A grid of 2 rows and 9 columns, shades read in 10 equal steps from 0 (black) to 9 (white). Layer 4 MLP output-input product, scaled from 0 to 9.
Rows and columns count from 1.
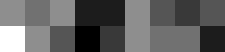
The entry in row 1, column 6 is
5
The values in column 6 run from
5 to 5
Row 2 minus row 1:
4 1 -2 -1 1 0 1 2 -2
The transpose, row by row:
5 9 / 4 5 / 5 3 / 1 0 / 1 2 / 5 5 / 3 4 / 2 4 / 3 1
